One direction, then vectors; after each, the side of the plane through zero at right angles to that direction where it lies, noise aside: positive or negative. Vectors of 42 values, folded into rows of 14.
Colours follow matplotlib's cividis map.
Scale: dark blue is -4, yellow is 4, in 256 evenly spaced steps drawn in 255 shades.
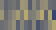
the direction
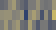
negative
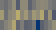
positive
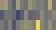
negative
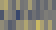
negative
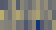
positive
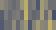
positive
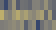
positive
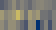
positive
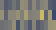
positive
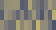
negative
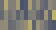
negative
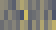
positive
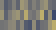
positive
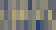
positive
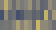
negative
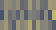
negative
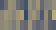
negative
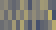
positive
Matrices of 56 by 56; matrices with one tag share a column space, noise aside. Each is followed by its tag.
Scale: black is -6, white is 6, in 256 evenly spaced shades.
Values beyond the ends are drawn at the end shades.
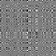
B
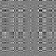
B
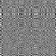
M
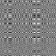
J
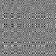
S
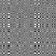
S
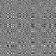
S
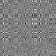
J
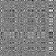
B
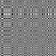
M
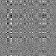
J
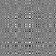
S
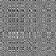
B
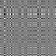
M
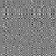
M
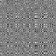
S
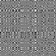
B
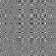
J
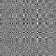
J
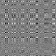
J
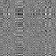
M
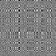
B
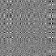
J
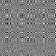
J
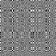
B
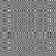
B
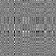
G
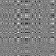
J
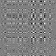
J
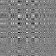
J
